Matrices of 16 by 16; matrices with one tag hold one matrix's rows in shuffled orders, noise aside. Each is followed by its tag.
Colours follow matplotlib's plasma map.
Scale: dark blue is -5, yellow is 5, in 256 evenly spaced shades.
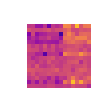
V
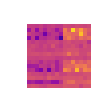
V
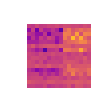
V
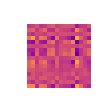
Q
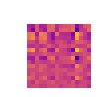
Q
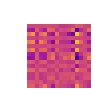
Q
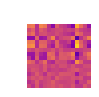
Q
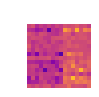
V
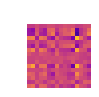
Q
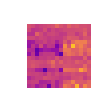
V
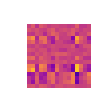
Q
